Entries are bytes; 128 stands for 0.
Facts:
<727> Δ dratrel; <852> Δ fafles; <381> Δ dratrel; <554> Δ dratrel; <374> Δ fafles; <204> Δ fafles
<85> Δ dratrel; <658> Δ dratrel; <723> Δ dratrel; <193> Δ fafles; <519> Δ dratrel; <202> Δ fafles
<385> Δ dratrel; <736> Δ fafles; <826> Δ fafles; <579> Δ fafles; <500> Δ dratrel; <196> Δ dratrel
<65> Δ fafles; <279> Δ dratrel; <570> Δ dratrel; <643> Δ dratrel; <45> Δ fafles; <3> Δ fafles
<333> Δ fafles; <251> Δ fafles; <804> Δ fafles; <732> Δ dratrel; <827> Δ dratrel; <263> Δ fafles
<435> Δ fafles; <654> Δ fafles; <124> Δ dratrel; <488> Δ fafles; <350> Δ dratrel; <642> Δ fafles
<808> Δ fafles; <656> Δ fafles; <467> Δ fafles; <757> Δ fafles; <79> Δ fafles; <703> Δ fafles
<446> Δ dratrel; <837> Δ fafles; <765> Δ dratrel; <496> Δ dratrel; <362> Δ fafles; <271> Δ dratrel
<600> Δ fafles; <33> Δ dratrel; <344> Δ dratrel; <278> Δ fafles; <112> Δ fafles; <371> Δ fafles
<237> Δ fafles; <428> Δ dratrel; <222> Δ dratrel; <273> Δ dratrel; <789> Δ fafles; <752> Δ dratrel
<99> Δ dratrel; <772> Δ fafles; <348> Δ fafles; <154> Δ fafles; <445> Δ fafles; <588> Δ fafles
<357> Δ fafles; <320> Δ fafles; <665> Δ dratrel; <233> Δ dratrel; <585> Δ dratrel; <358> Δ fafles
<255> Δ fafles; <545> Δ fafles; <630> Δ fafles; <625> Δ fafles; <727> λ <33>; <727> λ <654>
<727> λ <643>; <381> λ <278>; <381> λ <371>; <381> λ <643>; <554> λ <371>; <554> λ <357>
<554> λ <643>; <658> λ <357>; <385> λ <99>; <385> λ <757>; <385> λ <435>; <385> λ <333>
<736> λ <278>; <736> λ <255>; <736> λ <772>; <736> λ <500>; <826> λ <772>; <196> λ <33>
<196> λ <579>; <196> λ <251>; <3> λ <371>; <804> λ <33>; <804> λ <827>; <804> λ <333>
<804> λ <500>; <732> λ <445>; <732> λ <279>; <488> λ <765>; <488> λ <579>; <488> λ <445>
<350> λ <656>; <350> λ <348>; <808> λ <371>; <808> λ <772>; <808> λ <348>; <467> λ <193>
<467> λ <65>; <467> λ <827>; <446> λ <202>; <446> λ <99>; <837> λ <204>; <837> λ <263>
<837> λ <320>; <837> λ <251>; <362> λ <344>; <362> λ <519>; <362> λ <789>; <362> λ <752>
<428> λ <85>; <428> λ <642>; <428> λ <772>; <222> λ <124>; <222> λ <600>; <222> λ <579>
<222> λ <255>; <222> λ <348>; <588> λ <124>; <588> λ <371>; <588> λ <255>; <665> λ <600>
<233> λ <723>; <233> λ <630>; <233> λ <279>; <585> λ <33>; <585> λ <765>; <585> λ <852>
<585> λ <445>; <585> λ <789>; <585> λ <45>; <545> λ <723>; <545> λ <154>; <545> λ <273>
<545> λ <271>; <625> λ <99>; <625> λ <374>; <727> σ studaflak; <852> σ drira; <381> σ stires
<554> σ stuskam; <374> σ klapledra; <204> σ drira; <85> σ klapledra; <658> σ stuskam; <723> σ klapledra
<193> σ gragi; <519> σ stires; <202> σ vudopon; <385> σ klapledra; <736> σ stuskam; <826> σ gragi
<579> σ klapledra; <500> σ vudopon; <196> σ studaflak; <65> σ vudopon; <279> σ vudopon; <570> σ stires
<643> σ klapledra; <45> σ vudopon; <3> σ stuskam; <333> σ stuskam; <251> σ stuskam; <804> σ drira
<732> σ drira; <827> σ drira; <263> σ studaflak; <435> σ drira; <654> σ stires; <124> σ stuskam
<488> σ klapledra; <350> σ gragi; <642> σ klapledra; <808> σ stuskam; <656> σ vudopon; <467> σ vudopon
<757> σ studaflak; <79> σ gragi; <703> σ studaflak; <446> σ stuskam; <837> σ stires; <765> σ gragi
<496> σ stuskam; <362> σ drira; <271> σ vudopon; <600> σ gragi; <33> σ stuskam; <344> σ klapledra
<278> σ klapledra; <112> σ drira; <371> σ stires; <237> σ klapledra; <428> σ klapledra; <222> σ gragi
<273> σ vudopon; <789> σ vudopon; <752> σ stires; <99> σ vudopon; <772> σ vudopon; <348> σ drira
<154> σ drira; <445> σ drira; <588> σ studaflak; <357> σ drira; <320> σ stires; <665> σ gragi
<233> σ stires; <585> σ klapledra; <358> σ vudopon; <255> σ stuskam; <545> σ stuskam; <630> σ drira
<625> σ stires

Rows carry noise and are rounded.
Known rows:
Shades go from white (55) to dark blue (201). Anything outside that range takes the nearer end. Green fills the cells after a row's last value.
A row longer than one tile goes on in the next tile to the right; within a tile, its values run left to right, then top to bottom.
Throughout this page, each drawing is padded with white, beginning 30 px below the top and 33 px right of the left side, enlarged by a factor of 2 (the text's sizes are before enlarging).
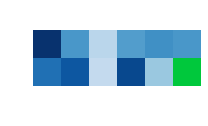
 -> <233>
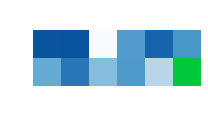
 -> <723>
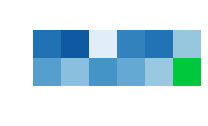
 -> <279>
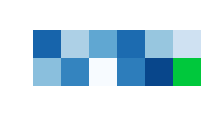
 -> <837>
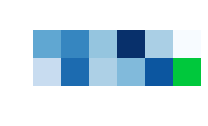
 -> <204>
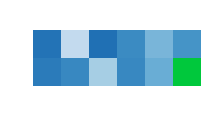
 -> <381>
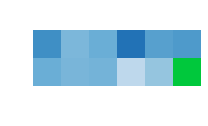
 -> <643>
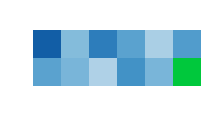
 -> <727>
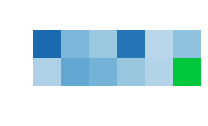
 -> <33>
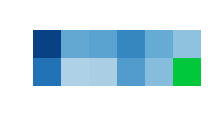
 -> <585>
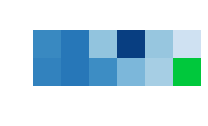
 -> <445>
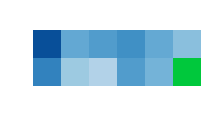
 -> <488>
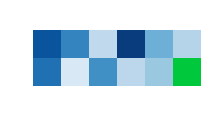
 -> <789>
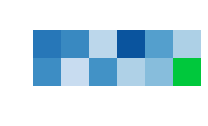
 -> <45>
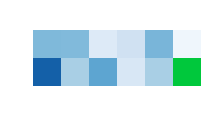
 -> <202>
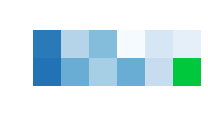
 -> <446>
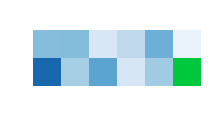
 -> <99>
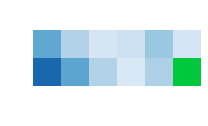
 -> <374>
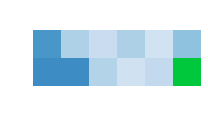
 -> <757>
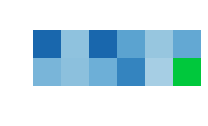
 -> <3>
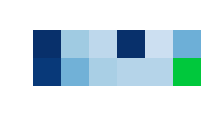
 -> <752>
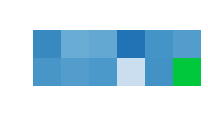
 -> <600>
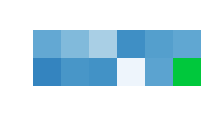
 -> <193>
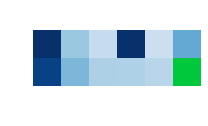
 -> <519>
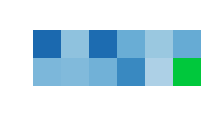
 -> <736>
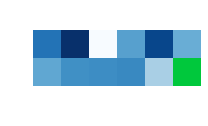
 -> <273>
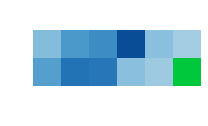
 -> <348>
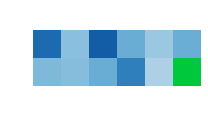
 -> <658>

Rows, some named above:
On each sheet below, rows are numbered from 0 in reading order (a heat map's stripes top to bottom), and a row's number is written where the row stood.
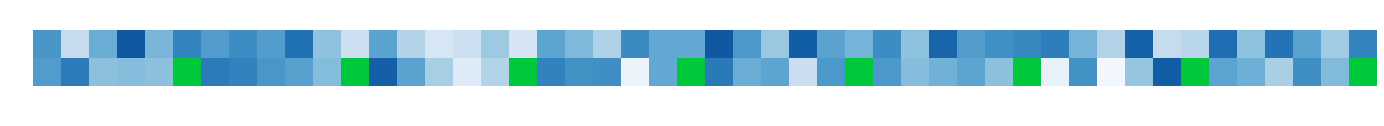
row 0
<371>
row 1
<112>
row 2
<374>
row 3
<193>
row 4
<765>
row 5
<428>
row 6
<263>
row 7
<588>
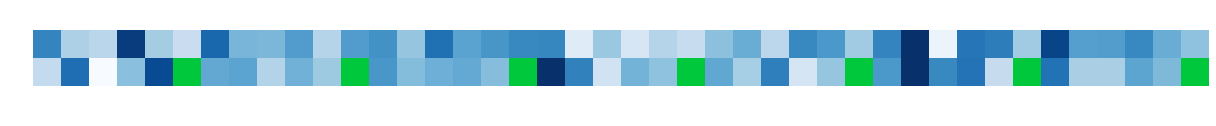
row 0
<320>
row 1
<703>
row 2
<428>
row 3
<625>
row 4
<65>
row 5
<154>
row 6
<585>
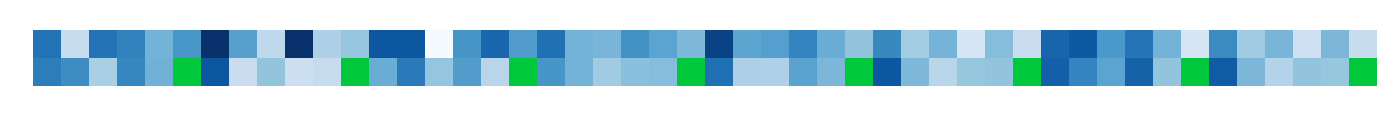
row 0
<381>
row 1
<344>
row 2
<723>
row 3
<237>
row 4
<585>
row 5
<385>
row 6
<732>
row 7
<385>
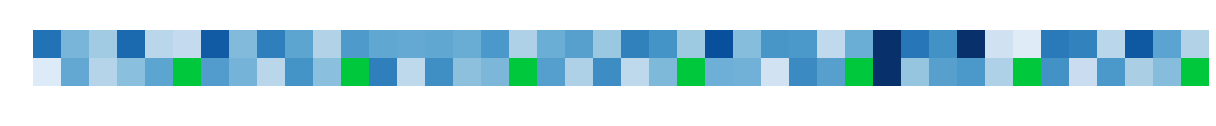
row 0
<251>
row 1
<727>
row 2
<467>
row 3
<500>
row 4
<196>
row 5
<362>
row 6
<45>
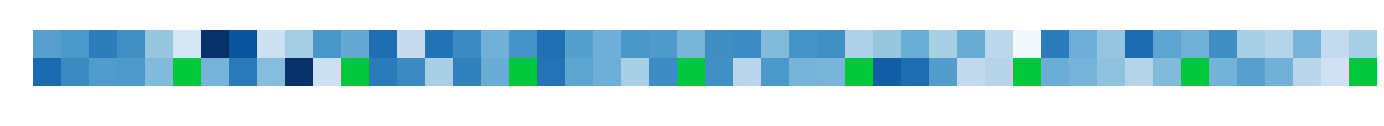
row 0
<804>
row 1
<545>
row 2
<381>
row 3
<79>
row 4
<358>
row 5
<435>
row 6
<579>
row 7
<333>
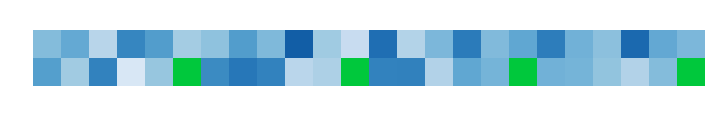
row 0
<65>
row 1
<827>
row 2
<570>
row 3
<579>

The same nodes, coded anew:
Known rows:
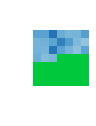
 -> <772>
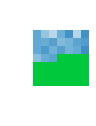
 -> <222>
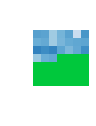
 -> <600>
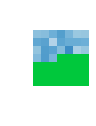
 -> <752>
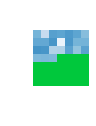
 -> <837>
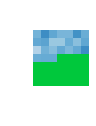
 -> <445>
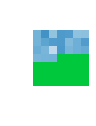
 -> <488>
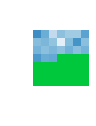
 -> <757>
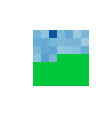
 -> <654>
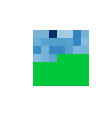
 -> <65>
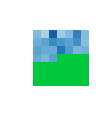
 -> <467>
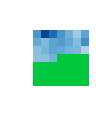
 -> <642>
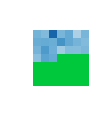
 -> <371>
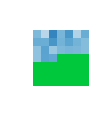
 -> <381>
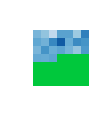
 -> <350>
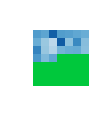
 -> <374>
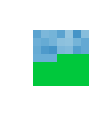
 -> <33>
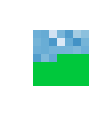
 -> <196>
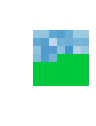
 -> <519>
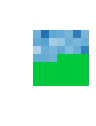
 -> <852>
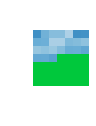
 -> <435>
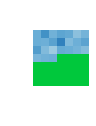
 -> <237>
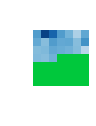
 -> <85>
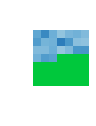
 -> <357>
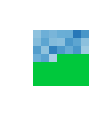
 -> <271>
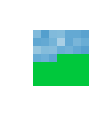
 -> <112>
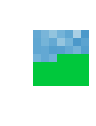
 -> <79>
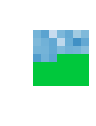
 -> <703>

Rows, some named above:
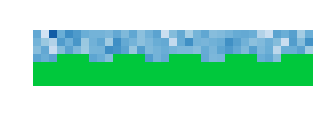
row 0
<625>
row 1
<789>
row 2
<703>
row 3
<358>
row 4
<233>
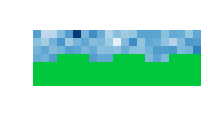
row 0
<446>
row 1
<757>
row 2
<765>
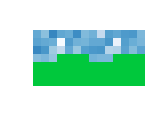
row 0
<320>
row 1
<837>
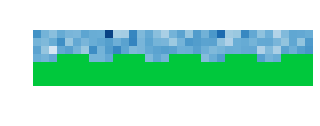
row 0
<385>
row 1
<65>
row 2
<79>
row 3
<827>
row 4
<732>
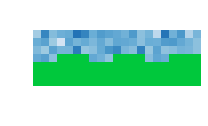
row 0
<154>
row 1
<45>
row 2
<381>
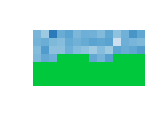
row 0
<570>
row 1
<804>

